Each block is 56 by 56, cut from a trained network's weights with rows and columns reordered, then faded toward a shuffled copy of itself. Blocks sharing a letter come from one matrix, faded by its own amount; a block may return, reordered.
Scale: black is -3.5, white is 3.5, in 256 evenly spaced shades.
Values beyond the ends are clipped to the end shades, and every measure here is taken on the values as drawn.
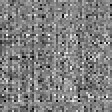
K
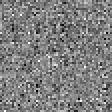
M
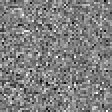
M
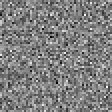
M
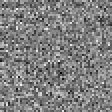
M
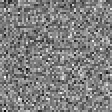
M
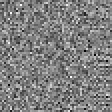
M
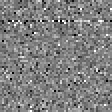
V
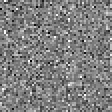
V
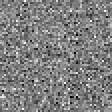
V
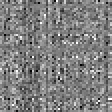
K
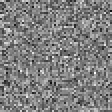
M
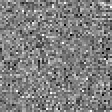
V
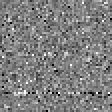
V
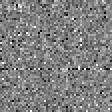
V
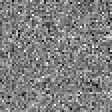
V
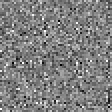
V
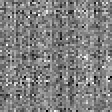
K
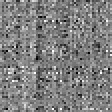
K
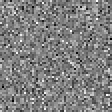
V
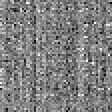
K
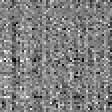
K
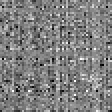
K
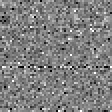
V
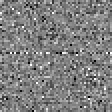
V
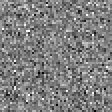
V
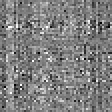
K
